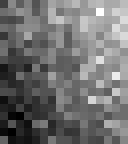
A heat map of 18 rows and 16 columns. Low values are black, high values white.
There is an overall slope up to the top right. There are no regular stripes. The texture is fine-grained noise. The top right is the ninth with the highest average. The values follow a bell shape. No row or column stands out.
